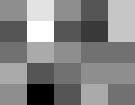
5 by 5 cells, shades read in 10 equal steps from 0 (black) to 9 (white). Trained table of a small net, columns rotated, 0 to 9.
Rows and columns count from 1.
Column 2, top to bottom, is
8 9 6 3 0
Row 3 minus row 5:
-1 6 2 -2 0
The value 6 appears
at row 3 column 2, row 4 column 1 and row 5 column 4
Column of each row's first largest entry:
2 2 2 1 4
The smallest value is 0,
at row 5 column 2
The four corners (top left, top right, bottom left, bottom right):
5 7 5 4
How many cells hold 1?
0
